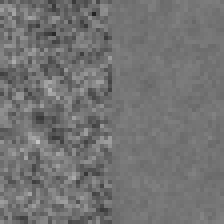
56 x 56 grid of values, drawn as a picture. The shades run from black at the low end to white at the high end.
A vertical seam about 50% of the way across splits the table, and the right part is calmer. The distribution is heavy-tailed on both sides. There is no overall slope.
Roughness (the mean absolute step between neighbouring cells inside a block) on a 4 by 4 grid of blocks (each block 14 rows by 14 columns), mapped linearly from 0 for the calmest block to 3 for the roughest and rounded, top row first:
3 3 0 0 | 3 3 0 0 | 2 3 0 0 | 3 3 0 0
